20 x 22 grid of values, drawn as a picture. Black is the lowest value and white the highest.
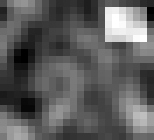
Ninth with the highest average: top right. Ninth with the lowest average: middle left. Odd patch: higher, in the top right. Mirror symmetry: none. Roughest part: top right. Histogram: skewed, a long tail of high values.
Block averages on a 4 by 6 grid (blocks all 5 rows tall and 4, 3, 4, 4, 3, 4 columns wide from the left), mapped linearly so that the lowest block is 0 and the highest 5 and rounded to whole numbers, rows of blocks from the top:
2 1 1 1 5 3 | 1 0 1 2 2 3 | 0 1 2 1 2 1 | 2 1 2 1 1 3
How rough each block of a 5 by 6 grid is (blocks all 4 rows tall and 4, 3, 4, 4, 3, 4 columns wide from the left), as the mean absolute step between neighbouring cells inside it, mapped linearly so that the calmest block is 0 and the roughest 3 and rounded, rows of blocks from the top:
110023
100022
010000
010001
111001
